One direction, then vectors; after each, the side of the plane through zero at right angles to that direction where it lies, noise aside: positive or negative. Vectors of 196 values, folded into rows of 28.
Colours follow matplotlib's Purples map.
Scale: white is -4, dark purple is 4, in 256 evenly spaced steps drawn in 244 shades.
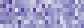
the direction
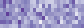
positive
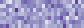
negative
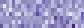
negative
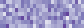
negative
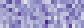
positive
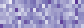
negative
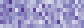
positive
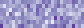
negative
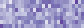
negative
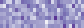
negative
